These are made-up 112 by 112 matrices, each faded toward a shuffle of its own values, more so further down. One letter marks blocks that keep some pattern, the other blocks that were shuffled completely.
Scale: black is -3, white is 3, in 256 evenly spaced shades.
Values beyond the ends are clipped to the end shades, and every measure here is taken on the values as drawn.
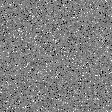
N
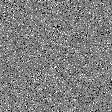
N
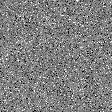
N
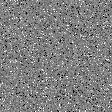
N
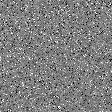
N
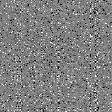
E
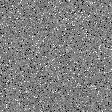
N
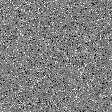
N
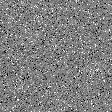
N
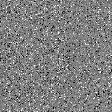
E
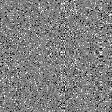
E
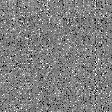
E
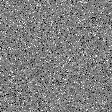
N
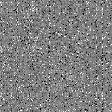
E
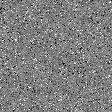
N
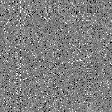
E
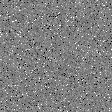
N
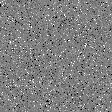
N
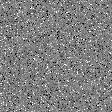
N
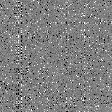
E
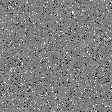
N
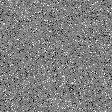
N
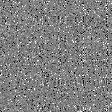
E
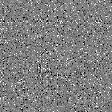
E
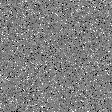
N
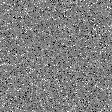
N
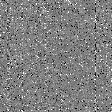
E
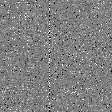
E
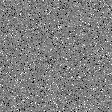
N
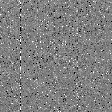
E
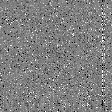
E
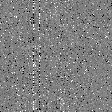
E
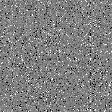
E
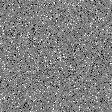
N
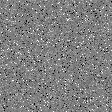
N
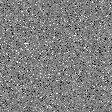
N
